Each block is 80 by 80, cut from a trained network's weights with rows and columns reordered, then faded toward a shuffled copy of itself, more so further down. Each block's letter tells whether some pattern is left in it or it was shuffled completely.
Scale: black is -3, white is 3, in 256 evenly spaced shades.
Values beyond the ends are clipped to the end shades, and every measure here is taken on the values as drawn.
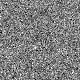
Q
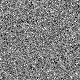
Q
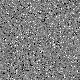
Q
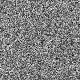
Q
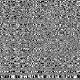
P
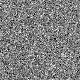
Q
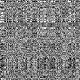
P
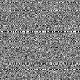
P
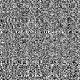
P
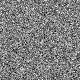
Q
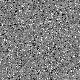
Q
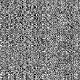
P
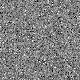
Q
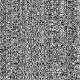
P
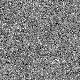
Q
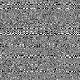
P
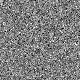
Q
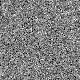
Q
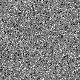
Q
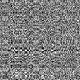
P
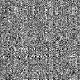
P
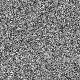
Q
